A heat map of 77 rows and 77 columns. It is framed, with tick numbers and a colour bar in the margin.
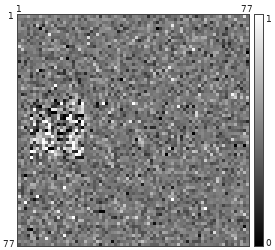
There is no overall slope. A few values lie far out on both sides of the bulk. Neither half mirrors the other. An odd patch, rougher than its surroundings, sits in the middle left. Values change most from cell to cell in the middle left.
